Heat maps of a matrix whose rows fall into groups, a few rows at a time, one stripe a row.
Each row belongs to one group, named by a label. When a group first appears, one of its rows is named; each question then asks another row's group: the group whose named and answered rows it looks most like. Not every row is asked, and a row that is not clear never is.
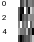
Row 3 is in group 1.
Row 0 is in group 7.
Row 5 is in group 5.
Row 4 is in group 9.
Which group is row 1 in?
5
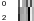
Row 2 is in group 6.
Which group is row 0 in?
1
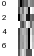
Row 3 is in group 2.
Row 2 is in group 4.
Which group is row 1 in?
6
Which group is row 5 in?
6
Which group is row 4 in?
6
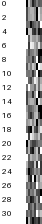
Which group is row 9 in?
6
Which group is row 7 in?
9
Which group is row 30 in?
1
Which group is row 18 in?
5
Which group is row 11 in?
2
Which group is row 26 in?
1
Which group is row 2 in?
6
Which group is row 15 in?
9
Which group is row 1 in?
6
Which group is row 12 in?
1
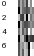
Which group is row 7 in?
6
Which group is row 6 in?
6
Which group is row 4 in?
1
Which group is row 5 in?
4
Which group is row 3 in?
4
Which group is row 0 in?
1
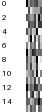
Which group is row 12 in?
4
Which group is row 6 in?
1
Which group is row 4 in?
6
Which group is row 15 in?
1
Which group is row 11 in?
1
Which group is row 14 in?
9
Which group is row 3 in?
7
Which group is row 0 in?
4
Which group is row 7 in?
4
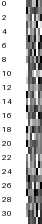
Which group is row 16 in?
7
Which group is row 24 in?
6
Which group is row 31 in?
7
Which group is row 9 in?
7
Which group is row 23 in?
1
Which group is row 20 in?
4
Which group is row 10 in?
2
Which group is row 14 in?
1
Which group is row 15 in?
4
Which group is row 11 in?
7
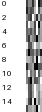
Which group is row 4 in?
1
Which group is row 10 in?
1
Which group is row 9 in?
4
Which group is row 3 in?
1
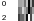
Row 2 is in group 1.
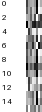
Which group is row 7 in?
6
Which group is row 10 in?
6
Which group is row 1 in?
6
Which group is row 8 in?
6
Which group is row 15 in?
1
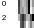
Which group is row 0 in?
6
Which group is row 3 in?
2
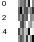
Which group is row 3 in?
2
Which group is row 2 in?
1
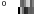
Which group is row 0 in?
2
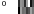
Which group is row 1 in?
4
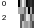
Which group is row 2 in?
2
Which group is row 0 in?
4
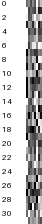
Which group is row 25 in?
6
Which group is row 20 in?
7
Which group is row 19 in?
4
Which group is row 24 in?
7
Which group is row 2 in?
2
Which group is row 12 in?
4
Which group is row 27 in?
4
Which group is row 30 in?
1
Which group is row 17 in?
6
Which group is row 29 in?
5
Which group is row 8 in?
6
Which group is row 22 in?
1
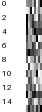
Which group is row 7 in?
5
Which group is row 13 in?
4
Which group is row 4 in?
4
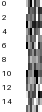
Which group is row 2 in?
1
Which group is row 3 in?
4
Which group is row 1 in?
7
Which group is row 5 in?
1
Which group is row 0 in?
5
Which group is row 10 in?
4
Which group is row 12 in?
1
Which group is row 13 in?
7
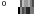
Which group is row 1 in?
4
